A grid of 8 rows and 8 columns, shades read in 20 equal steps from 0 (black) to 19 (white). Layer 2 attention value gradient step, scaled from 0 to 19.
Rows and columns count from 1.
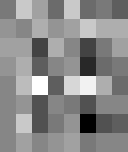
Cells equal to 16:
1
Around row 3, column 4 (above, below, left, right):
11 10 5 10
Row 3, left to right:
12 12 5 13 10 5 9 12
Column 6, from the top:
8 15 5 3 18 6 0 9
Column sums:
83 102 78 79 96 64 78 76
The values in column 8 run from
7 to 13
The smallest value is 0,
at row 7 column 6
